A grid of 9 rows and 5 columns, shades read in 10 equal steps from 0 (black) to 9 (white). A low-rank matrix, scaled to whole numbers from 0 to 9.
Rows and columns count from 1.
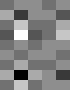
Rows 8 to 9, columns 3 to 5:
6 5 2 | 4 5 5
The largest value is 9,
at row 4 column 2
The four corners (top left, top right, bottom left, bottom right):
4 5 4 5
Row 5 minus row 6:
-1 1 -1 0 1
